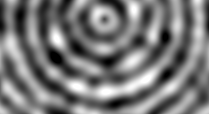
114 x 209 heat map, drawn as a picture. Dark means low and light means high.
There are no lone odd cells. Rings spread out from the top middle. There is no overall slope. No row or column stands out.
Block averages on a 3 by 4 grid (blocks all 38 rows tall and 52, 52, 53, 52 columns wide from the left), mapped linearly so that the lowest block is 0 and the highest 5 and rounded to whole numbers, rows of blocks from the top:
0 2 4 4 / 3 1 3 2 / 4 4 5 3
